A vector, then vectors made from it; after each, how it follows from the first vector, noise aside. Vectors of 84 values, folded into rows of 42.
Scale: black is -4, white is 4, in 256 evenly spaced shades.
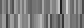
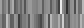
negated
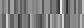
negated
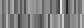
negated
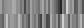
sign-scrambled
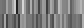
wrapped around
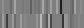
partly zeroed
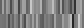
wrapped around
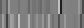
partly zeroed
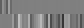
partly zeroed
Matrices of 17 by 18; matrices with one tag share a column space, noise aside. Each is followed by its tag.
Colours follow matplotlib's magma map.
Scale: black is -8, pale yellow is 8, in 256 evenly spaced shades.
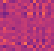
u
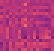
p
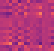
u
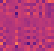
u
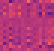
u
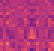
p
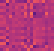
u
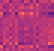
u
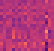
p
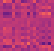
u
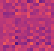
u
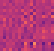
p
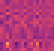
p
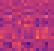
p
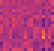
p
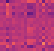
u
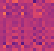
u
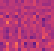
p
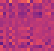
u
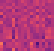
p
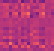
u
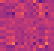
u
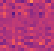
u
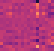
u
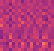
p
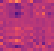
u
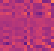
u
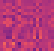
p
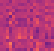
p
